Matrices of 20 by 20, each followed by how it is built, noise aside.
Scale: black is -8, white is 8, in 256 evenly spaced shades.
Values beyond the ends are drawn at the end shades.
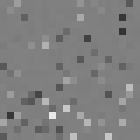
sparse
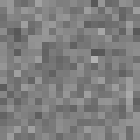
noise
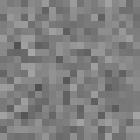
noise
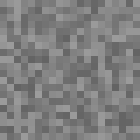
noise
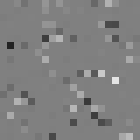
sparse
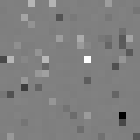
sparse
